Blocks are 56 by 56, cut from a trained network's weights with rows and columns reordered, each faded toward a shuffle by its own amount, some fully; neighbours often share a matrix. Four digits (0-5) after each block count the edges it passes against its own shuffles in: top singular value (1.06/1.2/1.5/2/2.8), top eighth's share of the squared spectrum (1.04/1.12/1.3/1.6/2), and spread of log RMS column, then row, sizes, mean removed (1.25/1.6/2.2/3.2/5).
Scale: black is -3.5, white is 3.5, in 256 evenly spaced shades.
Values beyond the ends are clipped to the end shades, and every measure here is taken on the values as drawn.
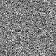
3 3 1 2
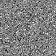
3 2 0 1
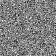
0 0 0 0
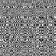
4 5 2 4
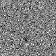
3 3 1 2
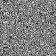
3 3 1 2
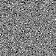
3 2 0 1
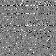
3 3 0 2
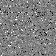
2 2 0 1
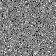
0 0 0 0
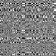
4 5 2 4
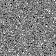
1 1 0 0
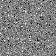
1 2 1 0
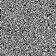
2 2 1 0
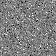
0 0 0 0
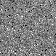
0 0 0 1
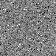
0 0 0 0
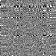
4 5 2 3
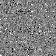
2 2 0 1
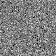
0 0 0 0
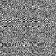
4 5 2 3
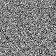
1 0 0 0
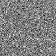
3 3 0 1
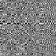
4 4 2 3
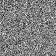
0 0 0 0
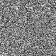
3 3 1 1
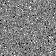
1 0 0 0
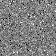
1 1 0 0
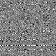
4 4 0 2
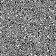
2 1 0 0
